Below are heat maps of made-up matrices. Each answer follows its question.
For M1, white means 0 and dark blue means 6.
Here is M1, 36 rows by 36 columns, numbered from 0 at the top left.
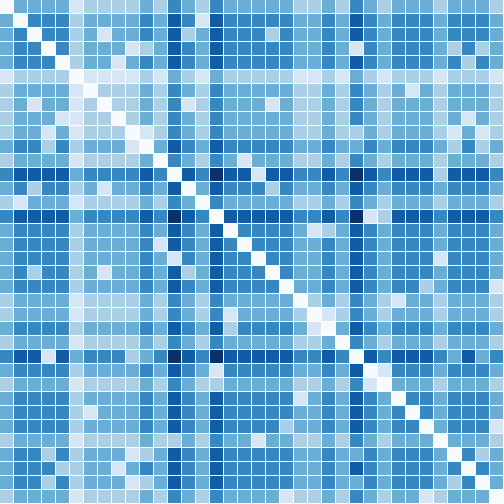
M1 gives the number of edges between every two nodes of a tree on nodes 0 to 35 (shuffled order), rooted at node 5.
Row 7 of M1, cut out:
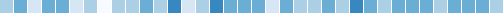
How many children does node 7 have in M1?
3
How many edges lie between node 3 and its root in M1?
2
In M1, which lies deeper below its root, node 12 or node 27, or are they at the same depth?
node 12
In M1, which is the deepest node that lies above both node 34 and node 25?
9
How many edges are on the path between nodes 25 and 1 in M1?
5
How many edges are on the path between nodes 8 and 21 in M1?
2
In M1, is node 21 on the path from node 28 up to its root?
yes
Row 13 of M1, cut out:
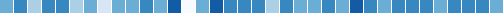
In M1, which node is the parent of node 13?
7
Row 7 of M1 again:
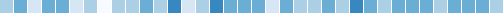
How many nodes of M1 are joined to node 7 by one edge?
4
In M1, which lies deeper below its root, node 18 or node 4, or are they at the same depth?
the same depth
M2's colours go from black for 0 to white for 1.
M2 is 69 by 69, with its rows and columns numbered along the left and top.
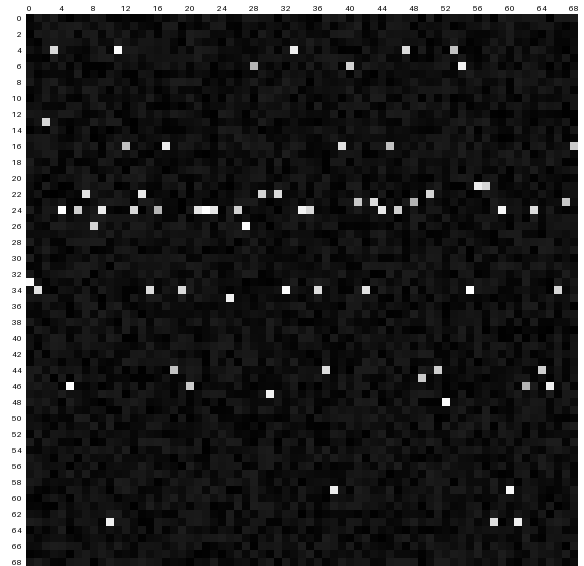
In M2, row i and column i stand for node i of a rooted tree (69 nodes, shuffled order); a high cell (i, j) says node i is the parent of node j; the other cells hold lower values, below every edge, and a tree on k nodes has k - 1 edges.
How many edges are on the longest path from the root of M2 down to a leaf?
3
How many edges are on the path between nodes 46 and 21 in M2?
2
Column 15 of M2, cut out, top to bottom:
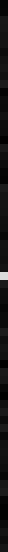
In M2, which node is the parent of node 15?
34
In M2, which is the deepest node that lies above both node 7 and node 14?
22
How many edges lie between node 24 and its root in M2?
0
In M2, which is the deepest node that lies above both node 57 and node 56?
21
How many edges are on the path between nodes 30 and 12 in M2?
5
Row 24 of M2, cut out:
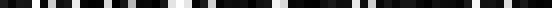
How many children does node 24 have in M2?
15
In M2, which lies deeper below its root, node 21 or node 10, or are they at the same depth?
node 10
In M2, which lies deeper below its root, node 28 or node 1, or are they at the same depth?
the same depth
